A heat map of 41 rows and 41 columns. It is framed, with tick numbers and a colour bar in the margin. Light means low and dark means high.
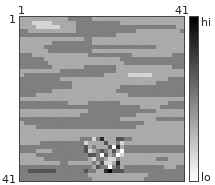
Average level on the scale: 40%. Mirror symmetry: none. Roughest part: bottom middle. Odd patch: rougher, in the bottom middle.
